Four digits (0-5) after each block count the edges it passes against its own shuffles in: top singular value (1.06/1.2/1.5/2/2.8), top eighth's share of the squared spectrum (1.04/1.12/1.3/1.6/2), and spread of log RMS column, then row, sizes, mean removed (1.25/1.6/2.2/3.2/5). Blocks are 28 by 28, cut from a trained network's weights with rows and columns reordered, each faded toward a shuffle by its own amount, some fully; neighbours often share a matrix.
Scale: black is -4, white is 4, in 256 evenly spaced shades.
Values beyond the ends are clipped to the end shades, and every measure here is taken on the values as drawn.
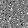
0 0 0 0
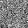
1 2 0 0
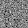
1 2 1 0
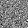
1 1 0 0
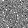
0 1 0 0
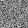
0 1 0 0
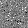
0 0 0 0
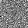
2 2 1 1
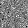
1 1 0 0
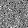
0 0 0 0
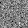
0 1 0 0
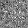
2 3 0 1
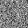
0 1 0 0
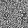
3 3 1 0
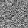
3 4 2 2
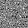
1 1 0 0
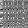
4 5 2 2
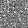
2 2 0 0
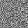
3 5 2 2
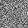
2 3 1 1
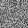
2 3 0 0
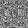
3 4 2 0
